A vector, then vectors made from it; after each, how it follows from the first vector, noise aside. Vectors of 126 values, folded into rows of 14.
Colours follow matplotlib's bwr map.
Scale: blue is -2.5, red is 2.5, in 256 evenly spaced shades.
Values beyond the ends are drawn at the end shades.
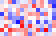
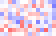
shrunk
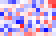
sign-scrambled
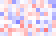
shrunk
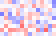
shrunk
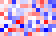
sign-scrambled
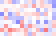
shrunk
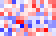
sign-scrambled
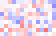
shrunk
